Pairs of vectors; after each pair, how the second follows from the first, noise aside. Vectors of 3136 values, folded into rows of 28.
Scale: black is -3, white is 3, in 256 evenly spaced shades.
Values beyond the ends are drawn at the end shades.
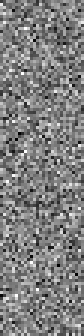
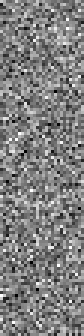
negated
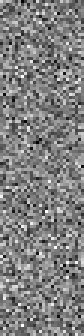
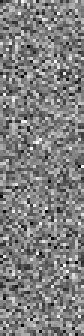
negated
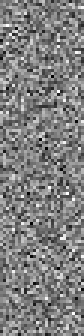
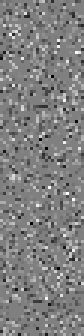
partly zeroed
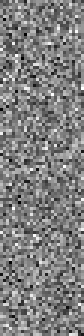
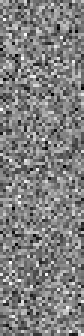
negated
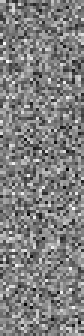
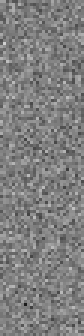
shrunk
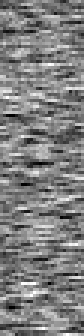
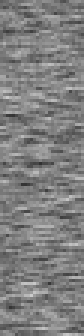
shrunk
